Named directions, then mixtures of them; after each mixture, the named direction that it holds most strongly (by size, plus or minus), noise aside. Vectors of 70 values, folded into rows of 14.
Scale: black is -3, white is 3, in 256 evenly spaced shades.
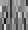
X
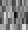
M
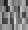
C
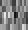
M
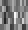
M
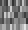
M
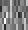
X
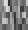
C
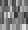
M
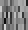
X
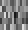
M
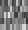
M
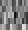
M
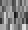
M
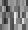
C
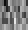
C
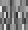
X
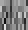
X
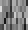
X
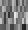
M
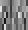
X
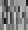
C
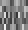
X
